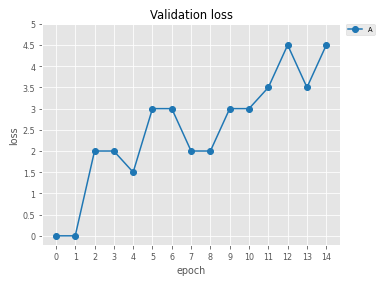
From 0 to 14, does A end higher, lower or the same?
higher
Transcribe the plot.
Title: Validation loss
x-axis: epoch, ticks 0 1 2 3 4 5 6 7 8 9 10 11 12 13 14
y-axis: loss, ticks 0 0.5 1 1.5 2 2.5 3 3.5 4 4.5 5
Legend: A
Values:
A: 0 0 2 2 1.5 3 3 2 2 3 3 3.5 4.5 3.5 4.5
